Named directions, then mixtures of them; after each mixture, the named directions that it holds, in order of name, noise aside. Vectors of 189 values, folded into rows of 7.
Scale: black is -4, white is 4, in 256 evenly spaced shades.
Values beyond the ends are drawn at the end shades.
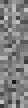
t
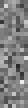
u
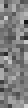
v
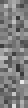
t, u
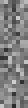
t, u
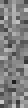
t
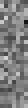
t, v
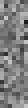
v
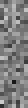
t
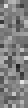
u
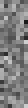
v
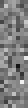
u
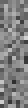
t, v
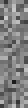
t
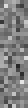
u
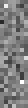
u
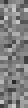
t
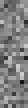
u
